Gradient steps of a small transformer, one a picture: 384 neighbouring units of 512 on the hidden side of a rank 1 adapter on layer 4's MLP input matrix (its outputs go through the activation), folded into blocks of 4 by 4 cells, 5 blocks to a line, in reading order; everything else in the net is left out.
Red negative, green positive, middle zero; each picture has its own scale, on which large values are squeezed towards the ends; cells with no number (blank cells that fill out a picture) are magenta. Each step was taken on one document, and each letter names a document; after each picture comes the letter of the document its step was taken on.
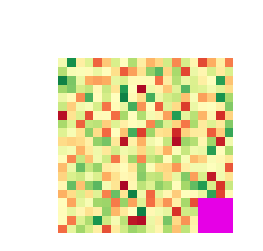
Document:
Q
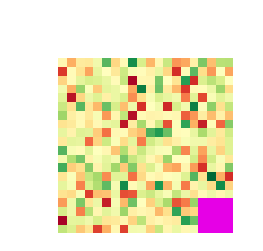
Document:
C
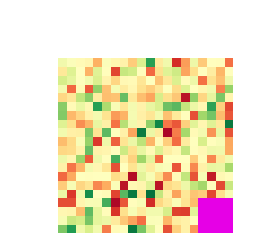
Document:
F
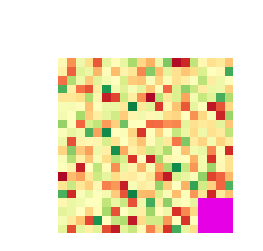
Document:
Q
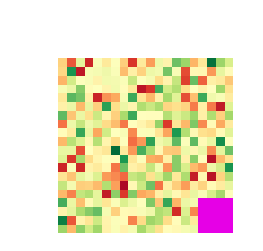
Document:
C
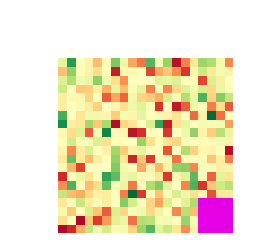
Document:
Q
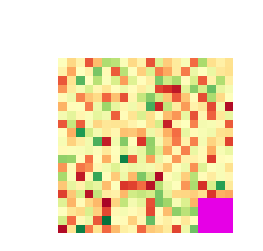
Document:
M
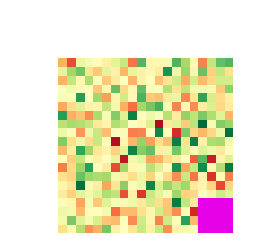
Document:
C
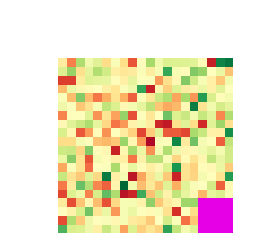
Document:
C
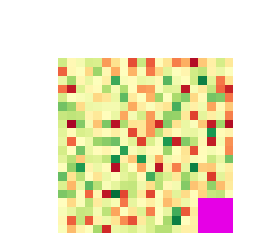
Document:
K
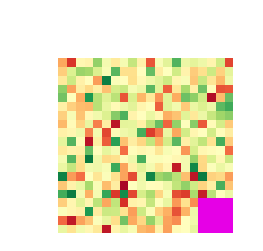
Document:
F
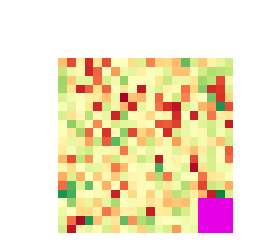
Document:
K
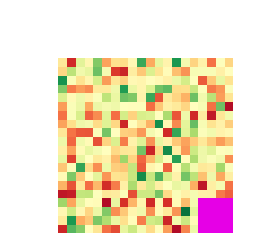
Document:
M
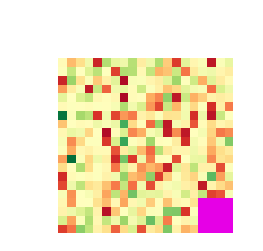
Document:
M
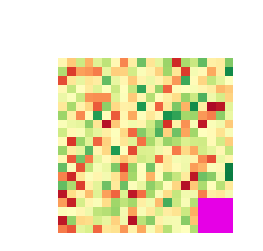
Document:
C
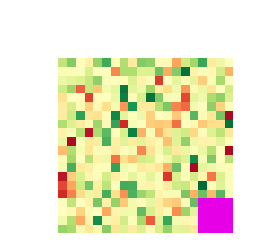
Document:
Q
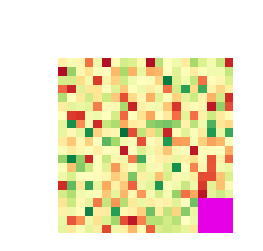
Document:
K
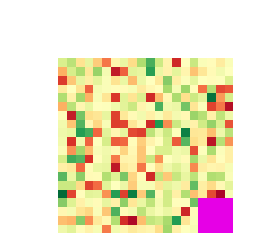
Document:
F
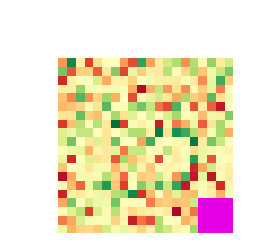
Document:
C
